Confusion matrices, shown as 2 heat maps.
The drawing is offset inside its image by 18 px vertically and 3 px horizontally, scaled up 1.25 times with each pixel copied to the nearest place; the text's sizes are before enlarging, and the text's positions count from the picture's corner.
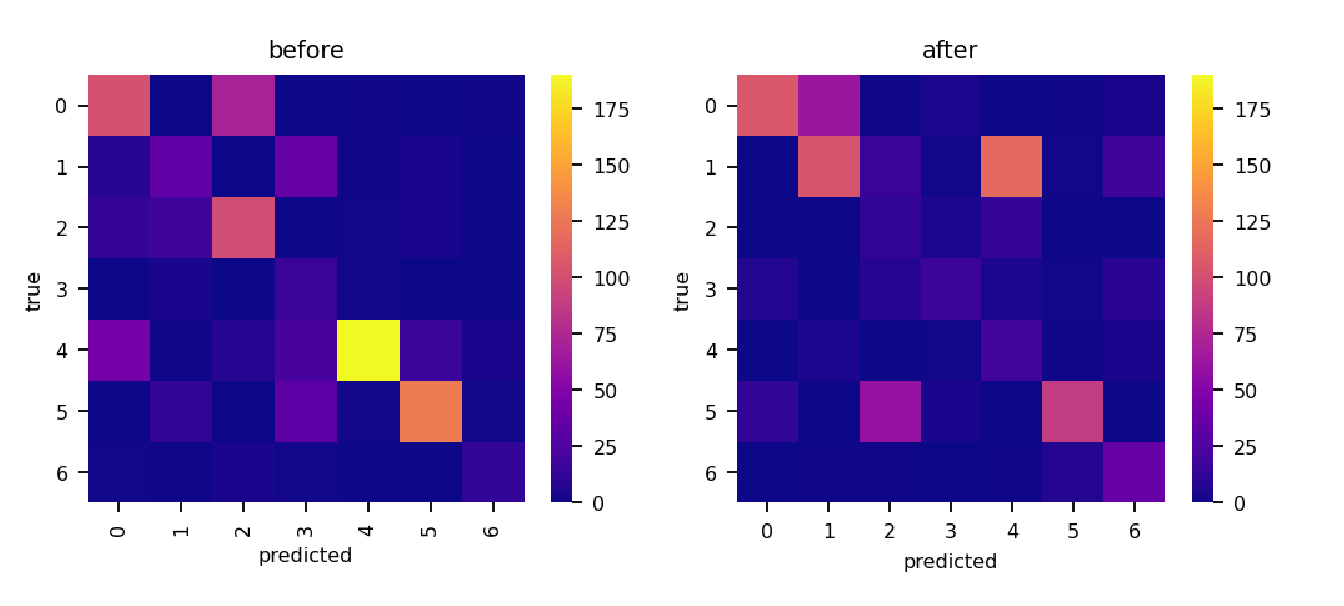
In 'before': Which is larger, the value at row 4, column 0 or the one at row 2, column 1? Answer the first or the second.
the first
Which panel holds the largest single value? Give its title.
before
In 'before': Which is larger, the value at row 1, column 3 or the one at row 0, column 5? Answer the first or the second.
the first
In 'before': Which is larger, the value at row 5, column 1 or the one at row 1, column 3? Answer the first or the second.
the second
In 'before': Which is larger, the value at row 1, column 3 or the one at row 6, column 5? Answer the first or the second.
the first
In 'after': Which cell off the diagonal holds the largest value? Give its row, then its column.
1, 4
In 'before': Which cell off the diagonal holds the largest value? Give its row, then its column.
0, 2
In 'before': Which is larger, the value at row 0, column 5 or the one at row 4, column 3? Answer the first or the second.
the second
